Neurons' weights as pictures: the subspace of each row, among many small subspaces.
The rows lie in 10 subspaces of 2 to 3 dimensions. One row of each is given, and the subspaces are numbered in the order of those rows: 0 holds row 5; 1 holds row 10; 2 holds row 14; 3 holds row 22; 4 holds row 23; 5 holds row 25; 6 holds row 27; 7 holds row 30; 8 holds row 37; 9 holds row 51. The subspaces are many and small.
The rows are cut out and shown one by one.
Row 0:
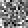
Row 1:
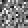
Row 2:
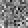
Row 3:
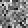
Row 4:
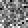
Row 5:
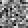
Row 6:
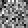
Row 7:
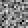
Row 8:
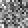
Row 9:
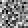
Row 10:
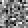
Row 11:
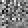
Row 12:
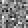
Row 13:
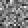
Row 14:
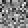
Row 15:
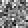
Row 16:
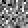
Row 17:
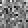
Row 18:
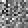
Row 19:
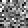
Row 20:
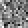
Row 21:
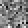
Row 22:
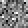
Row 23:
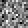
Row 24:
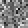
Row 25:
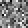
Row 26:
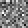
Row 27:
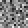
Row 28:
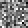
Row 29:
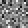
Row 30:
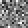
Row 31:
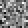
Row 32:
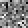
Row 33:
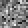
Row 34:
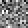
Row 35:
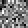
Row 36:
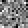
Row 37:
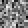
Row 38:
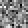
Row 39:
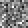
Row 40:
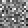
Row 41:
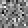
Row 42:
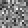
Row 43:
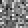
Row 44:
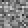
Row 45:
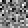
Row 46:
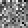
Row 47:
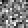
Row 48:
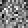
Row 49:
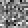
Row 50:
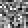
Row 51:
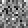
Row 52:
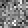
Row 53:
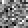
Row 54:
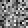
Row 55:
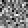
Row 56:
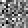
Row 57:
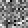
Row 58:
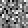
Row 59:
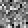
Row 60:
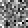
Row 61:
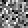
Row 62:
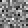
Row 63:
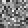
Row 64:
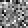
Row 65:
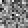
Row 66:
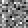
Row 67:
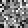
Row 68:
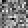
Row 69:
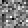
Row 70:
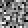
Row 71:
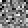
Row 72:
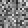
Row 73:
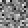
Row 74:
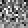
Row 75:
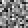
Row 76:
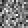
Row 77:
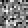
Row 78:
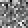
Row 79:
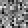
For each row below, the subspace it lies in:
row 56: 7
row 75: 0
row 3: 5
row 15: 8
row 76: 4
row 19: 2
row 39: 4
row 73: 2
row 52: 8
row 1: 4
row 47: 1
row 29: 5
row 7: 4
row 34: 7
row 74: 9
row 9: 4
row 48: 9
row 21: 7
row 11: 7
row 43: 8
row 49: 1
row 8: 8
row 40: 2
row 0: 8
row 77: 1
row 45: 2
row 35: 3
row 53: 0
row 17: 9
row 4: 6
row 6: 3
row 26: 5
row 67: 0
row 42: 3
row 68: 2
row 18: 7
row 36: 0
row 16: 5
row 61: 3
